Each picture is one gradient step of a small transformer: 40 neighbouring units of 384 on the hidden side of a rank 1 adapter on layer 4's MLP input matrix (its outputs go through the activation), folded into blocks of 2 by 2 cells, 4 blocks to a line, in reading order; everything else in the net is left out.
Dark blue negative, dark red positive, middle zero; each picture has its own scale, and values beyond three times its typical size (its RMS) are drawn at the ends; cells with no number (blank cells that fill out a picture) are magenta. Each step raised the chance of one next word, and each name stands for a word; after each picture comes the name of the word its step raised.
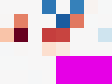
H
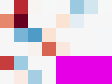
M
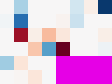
M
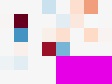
M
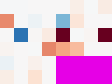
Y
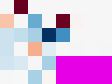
H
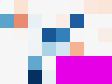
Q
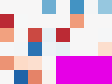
H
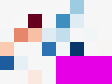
M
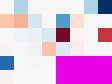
Y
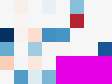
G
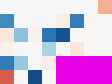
Q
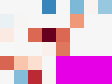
H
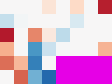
Y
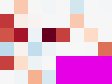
Q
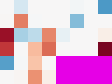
G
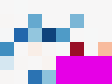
H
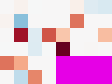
Q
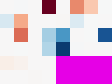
Y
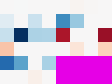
Y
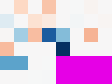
Q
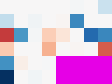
G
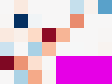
Q
